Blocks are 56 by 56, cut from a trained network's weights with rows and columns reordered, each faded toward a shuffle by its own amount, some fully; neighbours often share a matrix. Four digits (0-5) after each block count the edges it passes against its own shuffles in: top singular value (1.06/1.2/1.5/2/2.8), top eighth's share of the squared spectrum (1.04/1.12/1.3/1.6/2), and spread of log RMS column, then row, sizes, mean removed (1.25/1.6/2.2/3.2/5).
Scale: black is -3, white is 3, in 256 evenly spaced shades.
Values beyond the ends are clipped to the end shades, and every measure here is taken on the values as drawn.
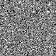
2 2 0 1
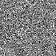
2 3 1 1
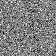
0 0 0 0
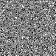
2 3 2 1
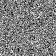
1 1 0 0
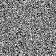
2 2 0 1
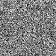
2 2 0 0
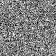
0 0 0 0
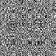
4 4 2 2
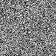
0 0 0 0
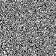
2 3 1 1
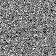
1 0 0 0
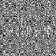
3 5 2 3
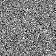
2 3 1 1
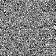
2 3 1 1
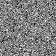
0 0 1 0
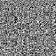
3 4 2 2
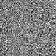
3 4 2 1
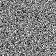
1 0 0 0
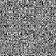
3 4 2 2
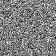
0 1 0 0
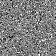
0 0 0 0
